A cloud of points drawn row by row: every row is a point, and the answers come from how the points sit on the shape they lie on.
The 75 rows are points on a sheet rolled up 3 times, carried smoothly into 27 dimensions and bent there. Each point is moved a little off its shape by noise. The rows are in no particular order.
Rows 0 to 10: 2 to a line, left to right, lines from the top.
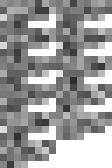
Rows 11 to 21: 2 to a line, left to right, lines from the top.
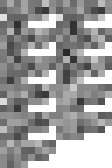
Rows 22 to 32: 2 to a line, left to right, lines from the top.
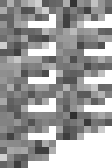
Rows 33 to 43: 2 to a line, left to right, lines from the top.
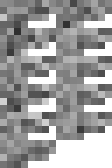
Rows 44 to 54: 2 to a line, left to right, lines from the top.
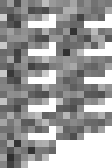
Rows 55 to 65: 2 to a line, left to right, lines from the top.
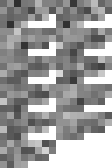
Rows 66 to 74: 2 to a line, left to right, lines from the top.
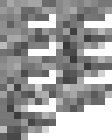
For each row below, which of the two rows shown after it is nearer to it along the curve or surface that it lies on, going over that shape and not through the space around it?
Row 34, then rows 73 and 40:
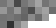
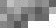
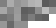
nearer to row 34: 40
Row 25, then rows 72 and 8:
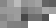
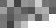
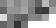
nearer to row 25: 8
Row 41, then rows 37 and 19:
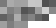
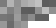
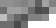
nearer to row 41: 37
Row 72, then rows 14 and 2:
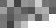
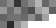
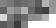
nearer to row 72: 14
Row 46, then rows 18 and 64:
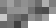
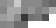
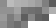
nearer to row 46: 64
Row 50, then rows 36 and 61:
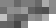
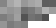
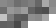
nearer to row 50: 61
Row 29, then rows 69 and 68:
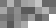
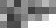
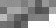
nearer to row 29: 68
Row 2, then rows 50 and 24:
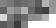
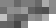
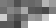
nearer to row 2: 24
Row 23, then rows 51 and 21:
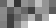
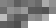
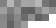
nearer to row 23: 51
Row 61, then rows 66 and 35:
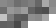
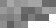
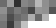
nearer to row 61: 66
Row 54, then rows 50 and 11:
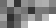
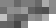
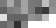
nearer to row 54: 11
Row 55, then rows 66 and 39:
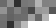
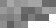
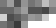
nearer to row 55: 39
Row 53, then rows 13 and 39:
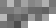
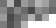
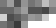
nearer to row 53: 13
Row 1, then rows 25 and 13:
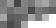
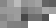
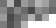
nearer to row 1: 13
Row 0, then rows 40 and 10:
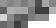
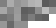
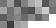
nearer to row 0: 40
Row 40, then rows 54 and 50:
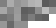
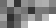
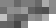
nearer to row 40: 50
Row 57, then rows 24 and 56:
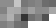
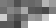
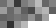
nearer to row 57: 24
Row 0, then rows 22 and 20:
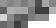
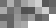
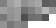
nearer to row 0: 20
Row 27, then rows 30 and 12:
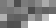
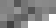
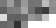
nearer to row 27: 30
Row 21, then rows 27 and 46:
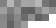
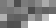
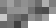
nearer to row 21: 46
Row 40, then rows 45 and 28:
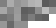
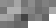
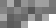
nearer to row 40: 45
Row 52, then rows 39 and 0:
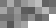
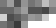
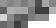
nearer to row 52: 0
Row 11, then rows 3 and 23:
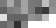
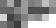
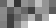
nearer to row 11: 3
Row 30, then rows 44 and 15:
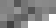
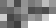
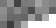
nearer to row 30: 15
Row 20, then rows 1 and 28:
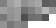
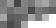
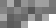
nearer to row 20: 1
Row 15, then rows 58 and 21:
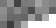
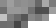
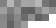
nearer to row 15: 58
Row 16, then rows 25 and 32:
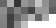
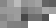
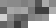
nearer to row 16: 32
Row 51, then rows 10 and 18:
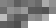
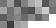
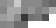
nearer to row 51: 18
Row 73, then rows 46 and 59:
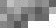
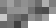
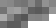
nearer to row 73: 46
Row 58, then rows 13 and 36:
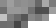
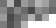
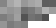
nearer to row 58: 13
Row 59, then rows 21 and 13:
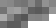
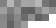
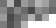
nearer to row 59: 21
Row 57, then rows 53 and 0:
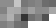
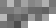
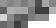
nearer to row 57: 0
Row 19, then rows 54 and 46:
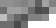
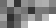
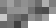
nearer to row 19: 46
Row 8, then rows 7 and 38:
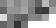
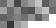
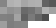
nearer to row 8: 38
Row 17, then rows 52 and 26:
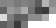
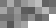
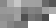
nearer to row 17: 26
